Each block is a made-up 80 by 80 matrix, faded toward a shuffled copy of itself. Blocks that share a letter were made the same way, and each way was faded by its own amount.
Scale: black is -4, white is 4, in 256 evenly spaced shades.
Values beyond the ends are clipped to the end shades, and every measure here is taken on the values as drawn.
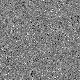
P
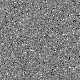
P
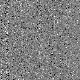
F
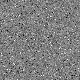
P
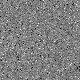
P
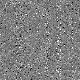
F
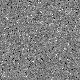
P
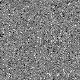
F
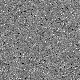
P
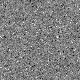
P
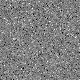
P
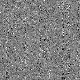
F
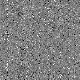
F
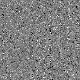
F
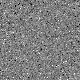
P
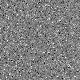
P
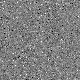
P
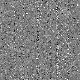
F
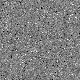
P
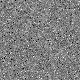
P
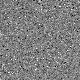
P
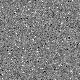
P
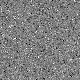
P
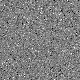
P
